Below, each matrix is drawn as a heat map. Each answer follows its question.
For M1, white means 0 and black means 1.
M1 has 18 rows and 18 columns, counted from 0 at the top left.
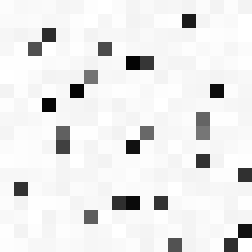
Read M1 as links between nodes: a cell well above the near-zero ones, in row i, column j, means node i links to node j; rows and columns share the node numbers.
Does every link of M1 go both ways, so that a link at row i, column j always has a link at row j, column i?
yes
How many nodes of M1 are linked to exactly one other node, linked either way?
10
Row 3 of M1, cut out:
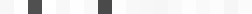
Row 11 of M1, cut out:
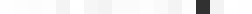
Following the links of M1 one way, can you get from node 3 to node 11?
no
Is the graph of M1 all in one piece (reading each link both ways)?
no
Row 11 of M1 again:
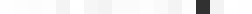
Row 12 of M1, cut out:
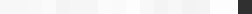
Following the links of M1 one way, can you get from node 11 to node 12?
no
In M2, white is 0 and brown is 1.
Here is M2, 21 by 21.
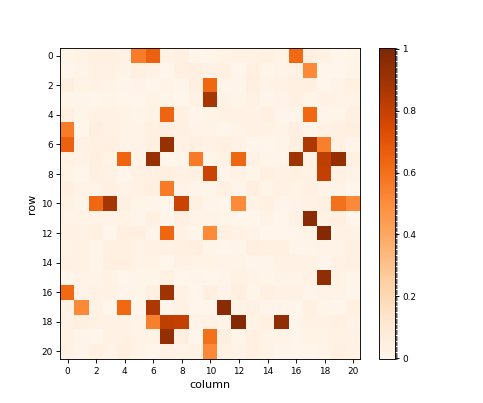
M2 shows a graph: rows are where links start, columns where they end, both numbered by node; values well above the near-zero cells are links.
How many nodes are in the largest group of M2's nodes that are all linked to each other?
3
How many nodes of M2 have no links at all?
2
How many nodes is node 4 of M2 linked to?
2
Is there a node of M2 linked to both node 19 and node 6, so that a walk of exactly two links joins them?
yes
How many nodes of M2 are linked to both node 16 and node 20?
0
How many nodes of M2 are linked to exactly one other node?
8
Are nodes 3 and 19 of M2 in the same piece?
yes
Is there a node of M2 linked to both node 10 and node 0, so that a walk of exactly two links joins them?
no
